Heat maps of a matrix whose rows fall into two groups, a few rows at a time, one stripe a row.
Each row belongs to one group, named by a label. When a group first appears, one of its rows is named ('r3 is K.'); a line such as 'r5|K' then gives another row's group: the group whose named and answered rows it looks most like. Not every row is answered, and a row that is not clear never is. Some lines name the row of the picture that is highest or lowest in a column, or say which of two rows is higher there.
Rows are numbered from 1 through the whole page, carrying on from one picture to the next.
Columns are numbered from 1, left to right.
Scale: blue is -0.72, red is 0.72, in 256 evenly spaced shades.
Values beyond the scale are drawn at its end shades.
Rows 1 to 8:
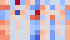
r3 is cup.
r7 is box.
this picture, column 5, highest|3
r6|box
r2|box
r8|box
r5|box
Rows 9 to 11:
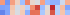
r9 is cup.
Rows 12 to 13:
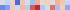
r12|cup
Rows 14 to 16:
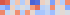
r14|box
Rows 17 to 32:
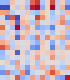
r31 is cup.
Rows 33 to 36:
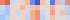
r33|box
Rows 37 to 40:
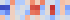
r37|cup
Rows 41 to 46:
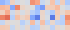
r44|box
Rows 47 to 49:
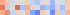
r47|box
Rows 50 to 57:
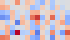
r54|cup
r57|box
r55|box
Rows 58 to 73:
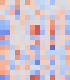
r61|cup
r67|box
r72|box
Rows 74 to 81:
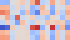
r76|box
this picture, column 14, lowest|79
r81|box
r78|cup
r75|box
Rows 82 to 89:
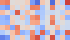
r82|box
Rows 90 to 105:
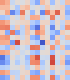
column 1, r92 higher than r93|Yes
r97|box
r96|cup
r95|box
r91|cup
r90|box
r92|cup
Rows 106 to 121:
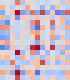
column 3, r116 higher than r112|No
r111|box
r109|cup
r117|cup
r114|box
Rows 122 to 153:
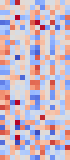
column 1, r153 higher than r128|Yes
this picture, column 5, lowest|137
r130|cup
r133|cup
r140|box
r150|cup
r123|cup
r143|box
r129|box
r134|box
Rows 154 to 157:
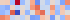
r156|cup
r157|box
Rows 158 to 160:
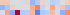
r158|box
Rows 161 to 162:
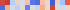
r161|box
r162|cup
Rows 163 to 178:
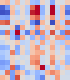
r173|cup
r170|cup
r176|cup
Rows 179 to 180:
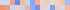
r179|cup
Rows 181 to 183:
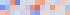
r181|cup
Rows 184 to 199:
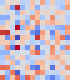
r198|cup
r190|box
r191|cup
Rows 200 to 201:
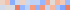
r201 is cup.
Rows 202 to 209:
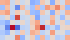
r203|cup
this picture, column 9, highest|207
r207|cup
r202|box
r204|box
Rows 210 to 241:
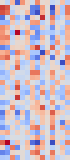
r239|cup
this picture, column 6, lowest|213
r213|cup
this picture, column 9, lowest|220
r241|cup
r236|box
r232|cup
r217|box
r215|box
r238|box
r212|box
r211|box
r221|box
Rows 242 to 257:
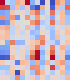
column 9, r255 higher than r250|No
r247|box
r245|cup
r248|box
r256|cup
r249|box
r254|cup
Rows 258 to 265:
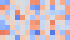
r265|cup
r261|cup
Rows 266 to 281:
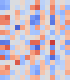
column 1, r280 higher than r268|Yes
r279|box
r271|cup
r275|box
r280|box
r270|box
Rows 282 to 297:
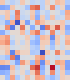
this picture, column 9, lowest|292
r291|box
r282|cup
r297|cup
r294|cup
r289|box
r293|cup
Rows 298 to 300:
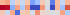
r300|cup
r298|box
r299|box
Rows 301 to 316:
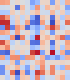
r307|box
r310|box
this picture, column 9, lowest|311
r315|cup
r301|box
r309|box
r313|cup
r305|box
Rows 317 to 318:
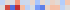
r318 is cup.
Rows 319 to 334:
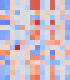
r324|cup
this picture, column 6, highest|331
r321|cup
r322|box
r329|box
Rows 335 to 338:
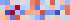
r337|cup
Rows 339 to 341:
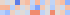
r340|box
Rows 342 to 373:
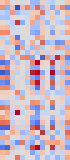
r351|cup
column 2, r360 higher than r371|Yes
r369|box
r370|cup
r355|box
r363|box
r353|cup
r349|cup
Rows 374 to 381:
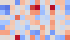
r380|box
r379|cup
